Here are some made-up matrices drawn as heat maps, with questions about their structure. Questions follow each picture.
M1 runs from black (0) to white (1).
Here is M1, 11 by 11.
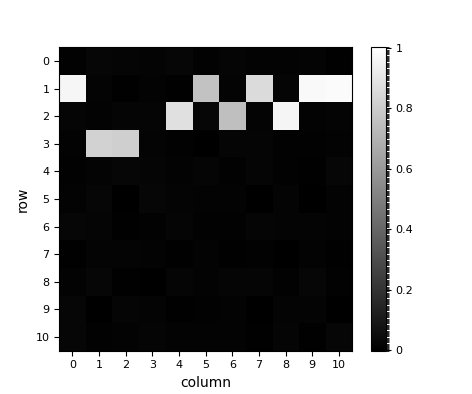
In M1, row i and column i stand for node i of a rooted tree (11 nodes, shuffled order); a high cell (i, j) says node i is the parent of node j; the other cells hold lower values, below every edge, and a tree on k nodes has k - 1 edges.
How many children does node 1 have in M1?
5
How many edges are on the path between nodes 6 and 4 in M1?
2
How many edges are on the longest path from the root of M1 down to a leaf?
2
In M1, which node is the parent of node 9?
1
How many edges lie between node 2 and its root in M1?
1
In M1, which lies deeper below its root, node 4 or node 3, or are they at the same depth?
node 4
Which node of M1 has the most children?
1
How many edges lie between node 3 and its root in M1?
0
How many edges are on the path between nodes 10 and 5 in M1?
2
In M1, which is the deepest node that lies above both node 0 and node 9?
1
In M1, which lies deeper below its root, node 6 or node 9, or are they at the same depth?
the same depth
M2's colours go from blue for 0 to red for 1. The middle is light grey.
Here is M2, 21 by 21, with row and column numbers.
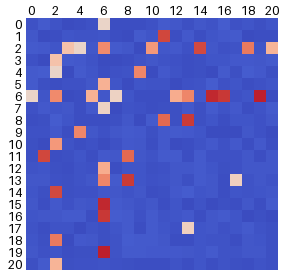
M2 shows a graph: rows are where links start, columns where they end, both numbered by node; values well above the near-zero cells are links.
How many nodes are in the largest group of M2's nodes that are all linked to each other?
2
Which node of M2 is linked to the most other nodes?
node 6
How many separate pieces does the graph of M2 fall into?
1
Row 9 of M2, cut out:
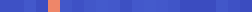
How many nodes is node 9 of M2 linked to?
1
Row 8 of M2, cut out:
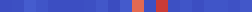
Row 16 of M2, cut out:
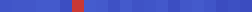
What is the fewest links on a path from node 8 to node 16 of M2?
3
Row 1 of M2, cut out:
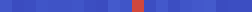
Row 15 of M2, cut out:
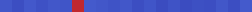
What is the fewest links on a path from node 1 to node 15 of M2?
5
